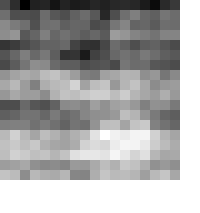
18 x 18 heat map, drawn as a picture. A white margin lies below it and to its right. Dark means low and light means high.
Grain: streaks across. Slope: up to the bottom. Stripes: horizontal, repeating 3 times.
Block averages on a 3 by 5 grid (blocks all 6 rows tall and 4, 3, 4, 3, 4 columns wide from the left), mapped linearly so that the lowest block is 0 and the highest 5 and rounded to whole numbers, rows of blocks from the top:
1 1 0 1 1
2 3 3 3 2
4 3 4 5 4
